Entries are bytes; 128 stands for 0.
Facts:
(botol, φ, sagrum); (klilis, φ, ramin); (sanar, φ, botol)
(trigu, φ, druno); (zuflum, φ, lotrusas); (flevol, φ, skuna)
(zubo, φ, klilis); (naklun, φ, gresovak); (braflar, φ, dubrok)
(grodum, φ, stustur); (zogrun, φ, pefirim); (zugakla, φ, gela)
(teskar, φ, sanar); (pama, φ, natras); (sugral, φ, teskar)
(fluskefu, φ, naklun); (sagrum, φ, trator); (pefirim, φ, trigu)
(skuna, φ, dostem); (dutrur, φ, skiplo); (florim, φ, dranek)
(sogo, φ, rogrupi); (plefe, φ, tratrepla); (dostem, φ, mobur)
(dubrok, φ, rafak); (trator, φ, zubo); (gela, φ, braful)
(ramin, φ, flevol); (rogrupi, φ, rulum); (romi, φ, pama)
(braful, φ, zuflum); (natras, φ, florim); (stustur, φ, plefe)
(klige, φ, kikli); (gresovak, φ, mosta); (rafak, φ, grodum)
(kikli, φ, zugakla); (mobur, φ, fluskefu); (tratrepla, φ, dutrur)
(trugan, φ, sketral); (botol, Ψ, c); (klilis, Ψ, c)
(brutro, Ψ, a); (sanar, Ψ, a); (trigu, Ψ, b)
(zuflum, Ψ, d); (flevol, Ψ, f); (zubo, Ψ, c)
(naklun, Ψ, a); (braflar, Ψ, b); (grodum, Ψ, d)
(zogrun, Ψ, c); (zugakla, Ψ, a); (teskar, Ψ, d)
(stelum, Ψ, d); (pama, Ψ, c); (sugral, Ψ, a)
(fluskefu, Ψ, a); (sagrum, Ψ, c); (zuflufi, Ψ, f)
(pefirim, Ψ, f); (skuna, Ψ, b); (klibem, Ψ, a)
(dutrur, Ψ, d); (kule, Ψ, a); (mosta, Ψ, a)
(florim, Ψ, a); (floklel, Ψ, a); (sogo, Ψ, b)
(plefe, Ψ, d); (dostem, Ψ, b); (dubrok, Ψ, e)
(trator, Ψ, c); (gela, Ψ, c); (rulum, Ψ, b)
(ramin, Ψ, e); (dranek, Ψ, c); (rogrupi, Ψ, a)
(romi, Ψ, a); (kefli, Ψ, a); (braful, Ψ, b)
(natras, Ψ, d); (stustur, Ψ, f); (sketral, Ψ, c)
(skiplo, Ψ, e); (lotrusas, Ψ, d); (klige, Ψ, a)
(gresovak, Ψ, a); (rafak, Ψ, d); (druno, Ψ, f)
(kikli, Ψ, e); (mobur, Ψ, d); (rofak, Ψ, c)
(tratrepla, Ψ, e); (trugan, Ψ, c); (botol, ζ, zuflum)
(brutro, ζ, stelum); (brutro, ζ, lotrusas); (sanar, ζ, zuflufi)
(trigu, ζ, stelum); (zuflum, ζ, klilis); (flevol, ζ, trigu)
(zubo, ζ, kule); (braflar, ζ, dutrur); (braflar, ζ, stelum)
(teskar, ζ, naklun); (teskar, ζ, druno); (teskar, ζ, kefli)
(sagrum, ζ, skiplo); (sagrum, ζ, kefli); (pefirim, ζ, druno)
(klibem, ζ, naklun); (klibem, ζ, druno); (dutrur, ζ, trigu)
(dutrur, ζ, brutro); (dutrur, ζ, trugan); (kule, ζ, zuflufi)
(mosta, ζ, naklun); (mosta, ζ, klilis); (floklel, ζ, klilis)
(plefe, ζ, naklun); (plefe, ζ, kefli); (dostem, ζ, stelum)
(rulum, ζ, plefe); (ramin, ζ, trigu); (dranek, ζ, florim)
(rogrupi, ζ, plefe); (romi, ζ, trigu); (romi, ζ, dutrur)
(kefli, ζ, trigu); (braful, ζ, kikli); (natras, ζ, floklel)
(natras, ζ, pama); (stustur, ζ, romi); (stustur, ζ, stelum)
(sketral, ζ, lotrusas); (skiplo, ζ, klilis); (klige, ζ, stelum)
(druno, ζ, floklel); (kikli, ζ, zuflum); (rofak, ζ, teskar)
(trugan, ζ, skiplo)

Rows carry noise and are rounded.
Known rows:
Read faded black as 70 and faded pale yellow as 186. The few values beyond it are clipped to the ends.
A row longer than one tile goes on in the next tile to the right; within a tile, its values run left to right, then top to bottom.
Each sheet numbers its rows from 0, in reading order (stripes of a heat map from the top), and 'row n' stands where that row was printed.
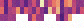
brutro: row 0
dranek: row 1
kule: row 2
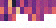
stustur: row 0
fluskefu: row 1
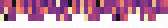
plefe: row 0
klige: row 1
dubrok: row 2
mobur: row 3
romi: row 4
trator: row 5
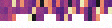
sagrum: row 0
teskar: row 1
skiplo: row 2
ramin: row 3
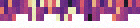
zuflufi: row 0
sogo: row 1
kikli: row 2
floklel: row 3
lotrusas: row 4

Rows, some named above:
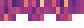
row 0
zugakla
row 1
trugan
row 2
zuflufi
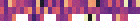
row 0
sanar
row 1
stustur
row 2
sanar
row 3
zuflum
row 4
klilis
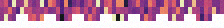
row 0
pama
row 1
botol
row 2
pefirim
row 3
dranek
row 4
zuflum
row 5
florim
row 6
pama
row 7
mosta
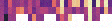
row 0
klibem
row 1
zugakla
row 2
trigu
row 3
rulum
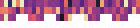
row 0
dostem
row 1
naklun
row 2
flevol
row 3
mobur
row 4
dranek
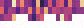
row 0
zubo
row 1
stustur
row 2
gela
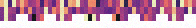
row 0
sogo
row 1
kefli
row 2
braflar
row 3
zuflum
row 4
natras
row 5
dranek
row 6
skuna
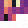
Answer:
dutrur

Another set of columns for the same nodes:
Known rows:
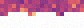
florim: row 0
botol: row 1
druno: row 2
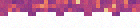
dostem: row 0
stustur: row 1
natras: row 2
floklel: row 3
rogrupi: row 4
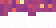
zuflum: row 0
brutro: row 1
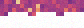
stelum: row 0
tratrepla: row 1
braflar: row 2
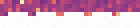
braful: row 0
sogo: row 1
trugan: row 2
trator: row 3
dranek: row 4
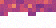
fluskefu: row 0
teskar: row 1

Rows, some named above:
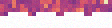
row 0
kefli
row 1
druno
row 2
sanar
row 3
zuflum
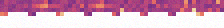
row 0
trugan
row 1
flevol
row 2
botol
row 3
flevol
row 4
trigu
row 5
rofak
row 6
zuflufi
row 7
klilis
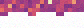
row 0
ramin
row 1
skiplo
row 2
plefe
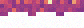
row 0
mobur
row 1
zuflum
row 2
dutrur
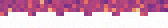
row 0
trigu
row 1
naklun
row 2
rulum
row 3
zugakla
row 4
kule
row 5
sagrum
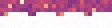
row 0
kikli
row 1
pefirim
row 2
zubo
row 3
trigu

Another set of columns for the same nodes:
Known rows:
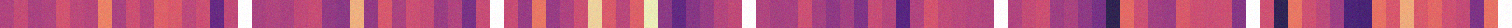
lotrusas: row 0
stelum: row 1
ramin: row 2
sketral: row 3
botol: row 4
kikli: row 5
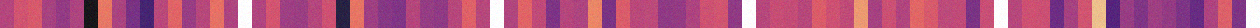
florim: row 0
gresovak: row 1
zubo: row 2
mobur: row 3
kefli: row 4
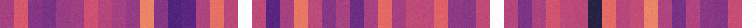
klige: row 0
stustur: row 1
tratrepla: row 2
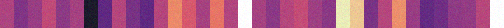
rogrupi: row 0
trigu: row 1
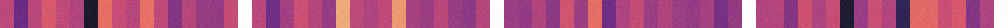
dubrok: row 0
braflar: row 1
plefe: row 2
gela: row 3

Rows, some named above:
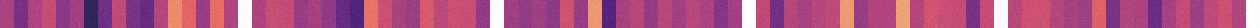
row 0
rogrupi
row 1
botol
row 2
plefe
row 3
braful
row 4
dranek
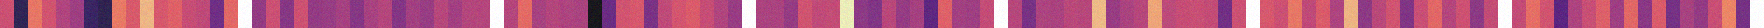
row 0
kikli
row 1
rofak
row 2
klilis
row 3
druno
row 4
braful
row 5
natras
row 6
sanar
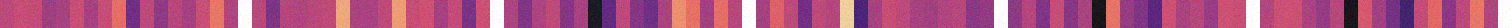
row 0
kule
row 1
braful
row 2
rogrupi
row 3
teskar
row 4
naklun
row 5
florim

